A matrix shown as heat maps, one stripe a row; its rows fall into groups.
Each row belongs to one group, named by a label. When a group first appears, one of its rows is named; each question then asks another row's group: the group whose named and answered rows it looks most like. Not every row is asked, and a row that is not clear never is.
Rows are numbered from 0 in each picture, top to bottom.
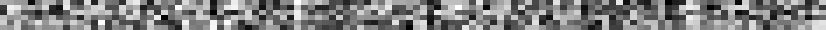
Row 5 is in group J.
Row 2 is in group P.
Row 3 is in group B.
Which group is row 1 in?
B
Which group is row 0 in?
B
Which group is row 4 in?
J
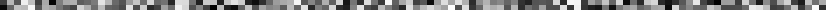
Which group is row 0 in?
B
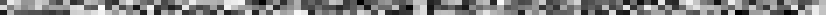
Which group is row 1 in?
J
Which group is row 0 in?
B
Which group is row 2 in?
P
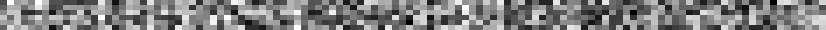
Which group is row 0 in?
B
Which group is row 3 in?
J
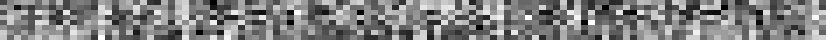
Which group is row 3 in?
P
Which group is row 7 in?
J
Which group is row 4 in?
B
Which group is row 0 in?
P
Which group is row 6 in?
J
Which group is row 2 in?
B
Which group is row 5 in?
J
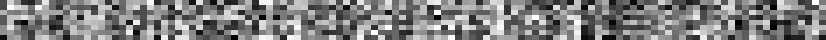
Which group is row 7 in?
P
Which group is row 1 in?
B
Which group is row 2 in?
J
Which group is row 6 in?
J
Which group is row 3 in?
B
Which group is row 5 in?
P
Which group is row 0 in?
P
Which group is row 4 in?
P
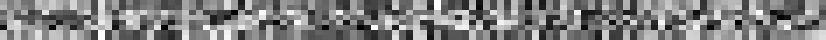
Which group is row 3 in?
P
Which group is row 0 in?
J
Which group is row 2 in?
P
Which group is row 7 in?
J
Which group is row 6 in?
J
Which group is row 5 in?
B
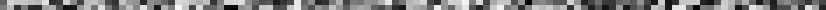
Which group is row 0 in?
B
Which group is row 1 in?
P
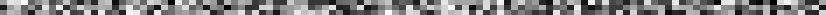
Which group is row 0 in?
B
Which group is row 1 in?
P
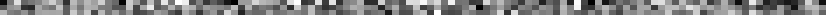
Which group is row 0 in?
P
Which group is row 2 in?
J
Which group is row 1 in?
J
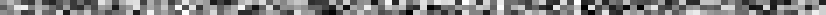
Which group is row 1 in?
B
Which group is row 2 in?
J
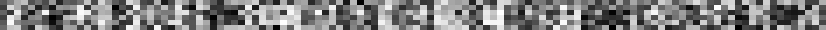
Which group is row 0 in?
B
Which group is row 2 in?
P
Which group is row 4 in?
P
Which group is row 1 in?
P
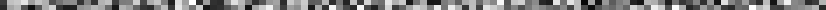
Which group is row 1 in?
P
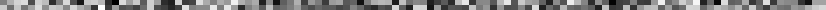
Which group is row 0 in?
B
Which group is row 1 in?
J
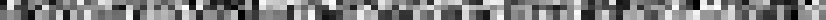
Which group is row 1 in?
P
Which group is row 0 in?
P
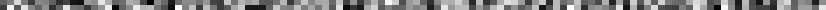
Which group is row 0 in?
B
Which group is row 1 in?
B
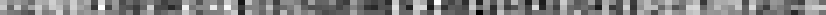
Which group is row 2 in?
J
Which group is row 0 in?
J
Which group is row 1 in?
J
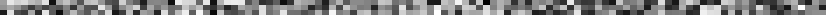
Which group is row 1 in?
P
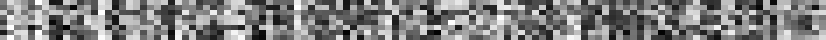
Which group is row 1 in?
B
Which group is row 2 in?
J
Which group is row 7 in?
B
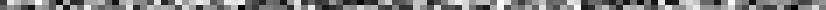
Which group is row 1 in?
J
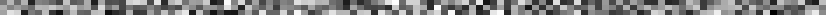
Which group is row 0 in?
B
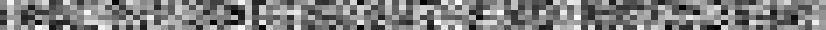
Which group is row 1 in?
P
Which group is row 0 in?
B
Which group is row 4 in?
P
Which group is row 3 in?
J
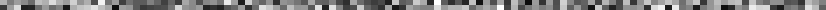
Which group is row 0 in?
J
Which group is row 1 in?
P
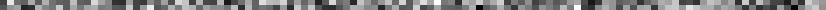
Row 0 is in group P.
